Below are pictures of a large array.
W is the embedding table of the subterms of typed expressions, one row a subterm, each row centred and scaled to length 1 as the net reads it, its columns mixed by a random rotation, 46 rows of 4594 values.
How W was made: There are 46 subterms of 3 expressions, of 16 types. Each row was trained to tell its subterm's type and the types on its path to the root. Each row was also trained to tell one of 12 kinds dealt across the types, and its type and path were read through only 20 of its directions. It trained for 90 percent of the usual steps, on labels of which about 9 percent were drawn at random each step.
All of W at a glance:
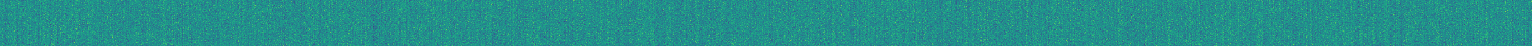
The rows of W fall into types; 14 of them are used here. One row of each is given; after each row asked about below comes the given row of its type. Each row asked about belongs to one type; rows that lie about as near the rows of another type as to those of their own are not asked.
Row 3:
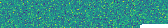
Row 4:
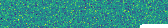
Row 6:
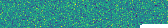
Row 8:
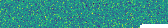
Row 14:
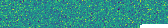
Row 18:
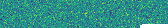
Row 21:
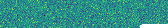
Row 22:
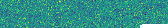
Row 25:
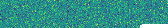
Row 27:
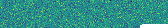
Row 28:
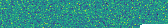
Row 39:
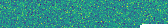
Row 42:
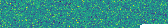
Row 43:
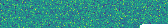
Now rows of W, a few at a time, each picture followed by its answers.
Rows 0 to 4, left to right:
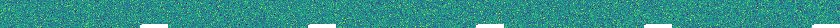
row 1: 3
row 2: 4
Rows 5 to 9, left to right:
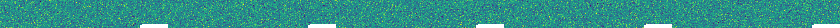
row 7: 8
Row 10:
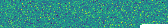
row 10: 28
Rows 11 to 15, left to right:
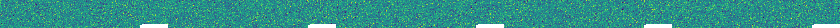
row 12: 25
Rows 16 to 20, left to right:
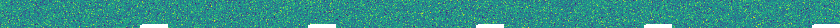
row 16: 4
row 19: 25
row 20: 39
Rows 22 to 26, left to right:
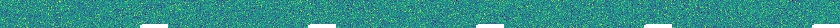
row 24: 39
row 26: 39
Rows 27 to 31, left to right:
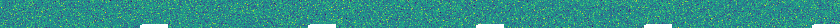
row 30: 8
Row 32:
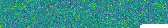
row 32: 21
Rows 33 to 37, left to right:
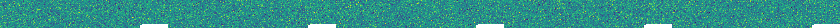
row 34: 18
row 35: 14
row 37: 14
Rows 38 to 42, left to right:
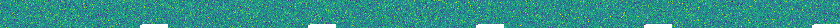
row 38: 8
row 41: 3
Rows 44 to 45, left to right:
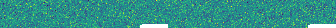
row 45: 14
